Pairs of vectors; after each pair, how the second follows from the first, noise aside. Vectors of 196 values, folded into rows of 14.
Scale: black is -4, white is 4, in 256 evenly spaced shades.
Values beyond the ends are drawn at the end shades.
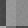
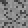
shuffled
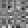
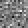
shuffled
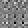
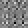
copied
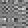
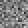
shuffled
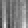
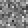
shuffled
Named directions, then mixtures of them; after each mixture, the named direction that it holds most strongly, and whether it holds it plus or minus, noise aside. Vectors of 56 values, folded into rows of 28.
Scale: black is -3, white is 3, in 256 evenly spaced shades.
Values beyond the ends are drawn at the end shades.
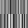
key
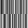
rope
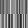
key, minus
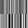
key, minus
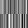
key, plus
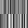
key, plus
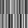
key, minus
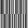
rope, plus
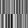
key, minus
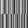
rope, minus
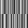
rope, minus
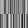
key, plus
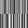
rope, minus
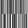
rope, plus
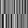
rope, minus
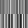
key, minus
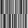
rope, plus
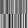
rope, plus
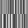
key, plus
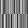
rope, minus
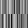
rope, minus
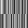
rope, minus
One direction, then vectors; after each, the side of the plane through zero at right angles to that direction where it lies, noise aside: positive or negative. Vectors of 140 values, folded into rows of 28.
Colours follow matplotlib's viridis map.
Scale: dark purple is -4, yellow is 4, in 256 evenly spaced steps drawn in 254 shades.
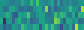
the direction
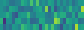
positive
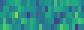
negative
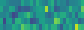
positive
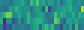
positive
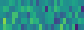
negative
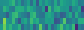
negative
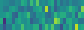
positive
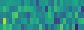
negative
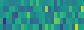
positive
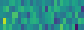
negative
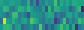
negative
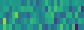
negative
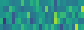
positive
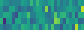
positive
